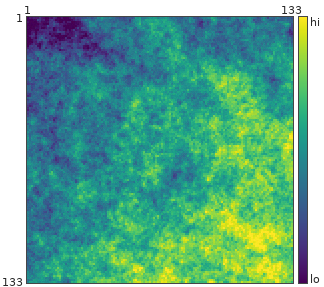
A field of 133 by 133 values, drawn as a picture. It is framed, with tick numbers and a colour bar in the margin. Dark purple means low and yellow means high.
Histogram: bell-shaped. Slope: up to the bottom right. Ninth with the highest average: bottom right. Stripes: none. Ninth with the lowest average: top left.
